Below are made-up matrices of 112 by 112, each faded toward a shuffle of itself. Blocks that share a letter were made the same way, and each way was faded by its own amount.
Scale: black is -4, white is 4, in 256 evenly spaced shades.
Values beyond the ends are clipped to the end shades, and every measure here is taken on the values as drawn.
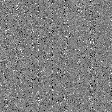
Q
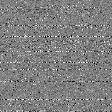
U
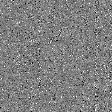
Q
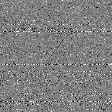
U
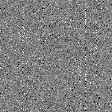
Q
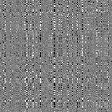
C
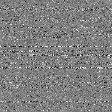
U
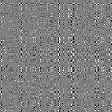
C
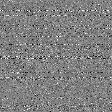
U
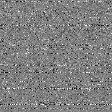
U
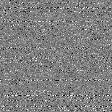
U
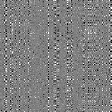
C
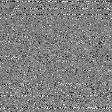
U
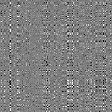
C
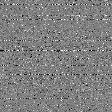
U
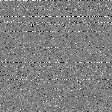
U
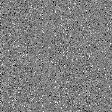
Q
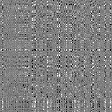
C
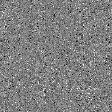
Q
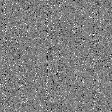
Q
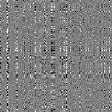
C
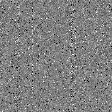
Q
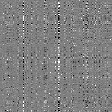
C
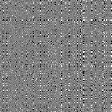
C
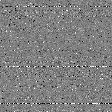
U
